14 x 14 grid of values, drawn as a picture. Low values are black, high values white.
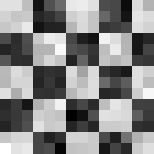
Odd rows or columns: none. Histogram: two levels. Slope: none. Ninth with the lowest average: bottom middle. Grain: checkered.
